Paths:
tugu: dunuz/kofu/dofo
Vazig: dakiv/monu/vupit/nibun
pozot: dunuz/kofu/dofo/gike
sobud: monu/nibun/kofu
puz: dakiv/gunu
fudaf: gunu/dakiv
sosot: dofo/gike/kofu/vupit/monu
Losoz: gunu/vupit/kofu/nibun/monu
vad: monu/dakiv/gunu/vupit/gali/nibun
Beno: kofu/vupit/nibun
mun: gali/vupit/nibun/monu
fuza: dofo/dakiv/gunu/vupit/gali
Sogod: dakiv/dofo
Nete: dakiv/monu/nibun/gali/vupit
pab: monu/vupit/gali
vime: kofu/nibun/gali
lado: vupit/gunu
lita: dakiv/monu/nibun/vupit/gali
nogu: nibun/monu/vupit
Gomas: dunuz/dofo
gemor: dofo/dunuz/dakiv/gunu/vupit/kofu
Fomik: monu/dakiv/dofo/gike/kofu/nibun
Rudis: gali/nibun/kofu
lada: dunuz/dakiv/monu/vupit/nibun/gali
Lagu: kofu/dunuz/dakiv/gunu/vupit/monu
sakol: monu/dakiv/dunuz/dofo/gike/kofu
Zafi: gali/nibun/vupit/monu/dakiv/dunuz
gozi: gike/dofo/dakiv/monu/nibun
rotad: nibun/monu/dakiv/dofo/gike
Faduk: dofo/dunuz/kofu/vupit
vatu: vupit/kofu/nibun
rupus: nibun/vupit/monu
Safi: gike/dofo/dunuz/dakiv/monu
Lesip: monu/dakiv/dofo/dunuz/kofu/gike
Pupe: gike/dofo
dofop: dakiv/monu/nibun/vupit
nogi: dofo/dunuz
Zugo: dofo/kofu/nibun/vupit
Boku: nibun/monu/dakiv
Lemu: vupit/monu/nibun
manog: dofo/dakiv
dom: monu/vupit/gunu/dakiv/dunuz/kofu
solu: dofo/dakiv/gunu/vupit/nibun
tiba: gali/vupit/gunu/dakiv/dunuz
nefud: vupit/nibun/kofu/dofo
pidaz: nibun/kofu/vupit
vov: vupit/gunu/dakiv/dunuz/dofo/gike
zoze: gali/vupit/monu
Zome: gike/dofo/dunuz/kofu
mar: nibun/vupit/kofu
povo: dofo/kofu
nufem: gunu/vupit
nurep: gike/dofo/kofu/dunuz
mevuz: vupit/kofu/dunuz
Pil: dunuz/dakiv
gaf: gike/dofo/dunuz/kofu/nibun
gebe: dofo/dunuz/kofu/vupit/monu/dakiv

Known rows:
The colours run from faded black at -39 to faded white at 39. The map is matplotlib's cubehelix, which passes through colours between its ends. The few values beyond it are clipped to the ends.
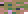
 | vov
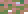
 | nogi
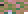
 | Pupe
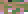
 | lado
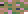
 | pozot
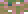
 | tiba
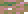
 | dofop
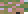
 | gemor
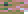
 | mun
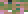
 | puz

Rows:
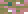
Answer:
Zafi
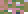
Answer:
mevuz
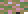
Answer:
povo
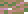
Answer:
Zugo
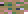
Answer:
rotad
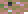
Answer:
Pil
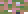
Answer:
nurep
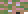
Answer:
Zome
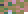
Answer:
Sogod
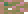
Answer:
nogu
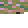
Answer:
sakol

